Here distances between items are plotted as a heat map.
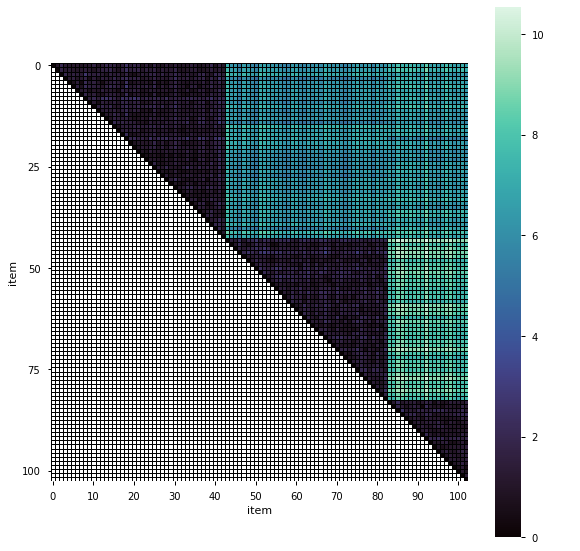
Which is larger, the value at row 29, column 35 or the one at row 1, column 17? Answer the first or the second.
the second
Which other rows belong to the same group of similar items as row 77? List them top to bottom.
43, 44, 45, 46, 47, 48, 49, 50, 51, 52, 53, 54, 55, 56, 57, 58, 59, 60, 61, 62, 63, 64, 65, 66, 67, 68, 69, 70, 71, 72, 73, 74, 75, 76, 78, 79, 80, 81, 82
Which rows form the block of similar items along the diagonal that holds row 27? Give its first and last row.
0 to 42
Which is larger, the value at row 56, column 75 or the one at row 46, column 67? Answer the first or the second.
the second
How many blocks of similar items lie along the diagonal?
3
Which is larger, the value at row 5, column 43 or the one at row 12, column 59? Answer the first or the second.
the first
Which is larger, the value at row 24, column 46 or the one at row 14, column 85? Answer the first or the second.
the second
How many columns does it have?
103
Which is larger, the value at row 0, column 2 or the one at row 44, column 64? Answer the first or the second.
the first
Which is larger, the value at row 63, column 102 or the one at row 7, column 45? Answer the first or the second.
the first
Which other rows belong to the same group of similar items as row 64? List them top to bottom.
43, 44, 45, 46, 47, 48, 49, 50, 51, 52, 53, 54, 55, 56, 57, 58, 59, 60, 61, 62, 63, 65, 66, 67, 68, 69, 70, 71, 72, 73, 74, 75, 76, 77, 78, 79, 80, 81, 82
